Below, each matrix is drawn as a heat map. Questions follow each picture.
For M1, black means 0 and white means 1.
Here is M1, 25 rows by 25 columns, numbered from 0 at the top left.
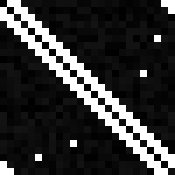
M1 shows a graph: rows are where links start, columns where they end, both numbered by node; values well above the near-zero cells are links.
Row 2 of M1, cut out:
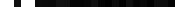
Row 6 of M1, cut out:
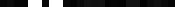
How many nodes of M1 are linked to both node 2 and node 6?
1
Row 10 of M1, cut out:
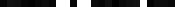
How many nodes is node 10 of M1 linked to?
5
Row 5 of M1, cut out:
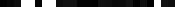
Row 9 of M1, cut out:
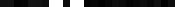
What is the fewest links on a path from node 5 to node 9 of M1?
2
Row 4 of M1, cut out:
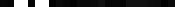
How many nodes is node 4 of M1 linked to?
4
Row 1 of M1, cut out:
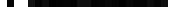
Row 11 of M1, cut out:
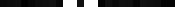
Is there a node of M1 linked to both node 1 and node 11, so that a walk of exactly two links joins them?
no
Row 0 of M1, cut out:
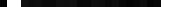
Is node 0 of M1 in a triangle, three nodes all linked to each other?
yes
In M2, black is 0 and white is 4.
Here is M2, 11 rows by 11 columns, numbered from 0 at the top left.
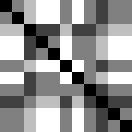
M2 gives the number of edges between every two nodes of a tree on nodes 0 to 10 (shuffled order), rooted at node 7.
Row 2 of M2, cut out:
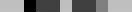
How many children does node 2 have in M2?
3
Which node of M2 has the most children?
8
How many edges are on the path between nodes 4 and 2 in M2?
1
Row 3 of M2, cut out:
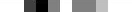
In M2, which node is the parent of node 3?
2
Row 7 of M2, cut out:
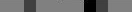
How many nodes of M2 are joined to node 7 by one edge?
2
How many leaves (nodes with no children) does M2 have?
8
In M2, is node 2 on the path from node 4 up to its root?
yes
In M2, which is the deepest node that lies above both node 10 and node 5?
8
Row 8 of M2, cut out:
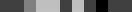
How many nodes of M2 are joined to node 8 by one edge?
6
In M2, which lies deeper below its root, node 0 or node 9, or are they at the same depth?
the same depth
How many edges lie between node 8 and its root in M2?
1
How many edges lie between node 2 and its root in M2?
1
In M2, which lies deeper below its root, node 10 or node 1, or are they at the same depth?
the same depth
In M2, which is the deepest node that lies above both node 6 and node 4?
2
